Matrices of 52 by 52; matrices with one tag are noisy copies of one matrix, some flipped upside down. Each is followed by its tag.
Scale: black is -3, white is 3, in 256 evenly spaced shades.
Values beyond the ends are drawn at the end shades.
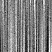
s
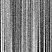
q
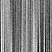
q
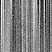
q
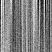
q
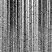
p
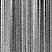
q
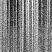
p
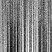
p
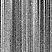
q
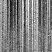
p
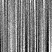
s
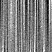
s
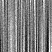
s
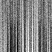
p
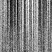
p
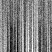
p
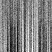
p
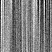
q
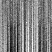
p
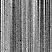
q
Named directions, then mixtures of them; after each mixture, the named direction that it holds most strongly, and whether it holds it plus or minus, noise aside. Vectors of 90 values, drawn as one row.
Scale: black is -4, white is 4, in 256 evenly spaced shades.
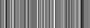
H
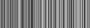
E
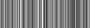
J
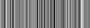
H, minus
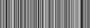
H, plus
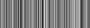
J, minus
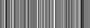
H, plus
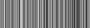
J, plus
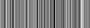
H, minus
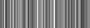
H, plus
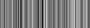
J, minus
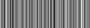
H, minus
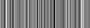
H, minus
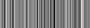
H, minus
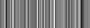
H, plus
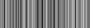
J, minus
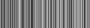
E, plus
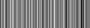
H, plus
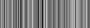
J, minus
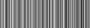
E, minus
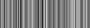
J, minus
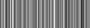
H, plus
